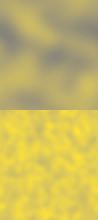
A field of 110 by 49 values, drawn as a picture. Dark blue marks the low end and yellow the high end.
The table splits into 2 rows of 1 panel. Panel 1,1: high, smooth. Panel 2,1: very high, blotchy, faint in contrast.
